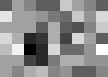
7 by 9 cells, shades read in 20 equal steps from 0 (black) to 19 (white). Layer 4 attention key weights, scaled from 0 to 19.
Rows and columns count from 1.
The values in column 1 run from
7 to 17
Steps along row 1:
up down down same up down down down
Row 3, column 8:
10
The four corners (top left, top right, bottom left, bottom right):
7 7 12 10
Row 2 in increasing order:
8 9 11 11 12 12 15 16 17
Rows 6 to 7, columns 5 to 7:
9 13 13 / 10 11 7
